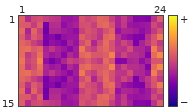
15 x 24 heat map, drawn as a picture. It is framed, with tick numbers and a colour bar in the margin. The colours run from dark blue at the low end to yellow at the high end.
It is mirror symmetric from top to bottom. Upright stripes repeat 2 times across the table. No overall slope runs across the table. Streaks run downward.
